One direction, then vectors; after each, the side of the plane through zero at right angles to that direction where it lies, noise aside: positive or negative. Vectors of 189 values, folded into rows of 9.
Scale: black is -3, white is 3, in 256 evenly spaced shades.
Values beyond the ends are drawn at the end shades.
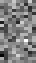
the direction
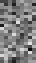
negative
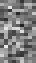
negative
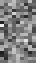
positive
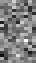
positive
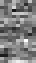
positive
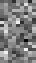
negative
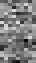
negative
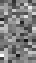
negative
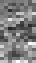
negative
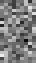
negative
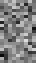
positive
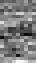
negative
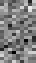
negative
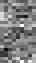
positive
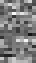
positive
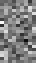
negative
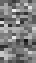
negative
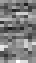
positive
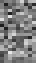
positive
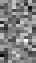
positive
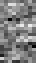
positive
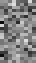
positive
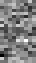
positive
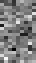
negative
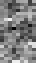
negative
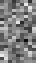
negative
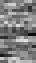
positive
